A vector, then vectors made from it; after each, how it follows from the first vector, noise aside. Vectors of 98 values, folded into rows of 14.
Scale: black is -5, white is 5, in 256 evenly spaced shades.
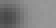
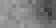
reversed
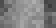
wrapped around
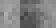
wrapped around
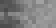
wrapped around
